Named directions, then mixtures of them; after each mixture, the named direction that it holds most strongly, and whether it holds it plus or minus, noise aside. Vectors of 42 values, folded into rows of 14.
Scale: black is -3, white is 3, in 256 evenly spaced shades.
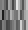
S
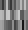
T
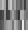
T, minus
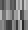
T, plus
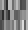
T, minus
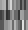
T, minus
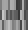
S, minus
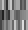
T, minus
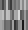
T, plus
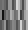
S, plus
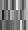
S, plus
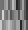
S, minus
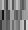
S, plus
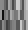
S, plus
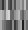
T, plus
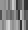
S, minus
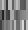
T, minus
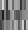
T, minus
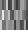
S, minus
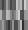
T, plus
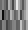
S, plus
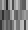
S, plus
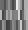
S, plus
